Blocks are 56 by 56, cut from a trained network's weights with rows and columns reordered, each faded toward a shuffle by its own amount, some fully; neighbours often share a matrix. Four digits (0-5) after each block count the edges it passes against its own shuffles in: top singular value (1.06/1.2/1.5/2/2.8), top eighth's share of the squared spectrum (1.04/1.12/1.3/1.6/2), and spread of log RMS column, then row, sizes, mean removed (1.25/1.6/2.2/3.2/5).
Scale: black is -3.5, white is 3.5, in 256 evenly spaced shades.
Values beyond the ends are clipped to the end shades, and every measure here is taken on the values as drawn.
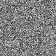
0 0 0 0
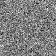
2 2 0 0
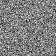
0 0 0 0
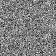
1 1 0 0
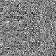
3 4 2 1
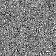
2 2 0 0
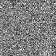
2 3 1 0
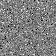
0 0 0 0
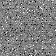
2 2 1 0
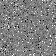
0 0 0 0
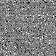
1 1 1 0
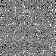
2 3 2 1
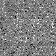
2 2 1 0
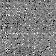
2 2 1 1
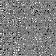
2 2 2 1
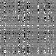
3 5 4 2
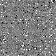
1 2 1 0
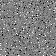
0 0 0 0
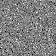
1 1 0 0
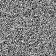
0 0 0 0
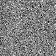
0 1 0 0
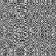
4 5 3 2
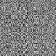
4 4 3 2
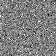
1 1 0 0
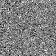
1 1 0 0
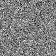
0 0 0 0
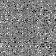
2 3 1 2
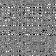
3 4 1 3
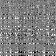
3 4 1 3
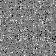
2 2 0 1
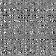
3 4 1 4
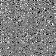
2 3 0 2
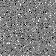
0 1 0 0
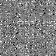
2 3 0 2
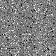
1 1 0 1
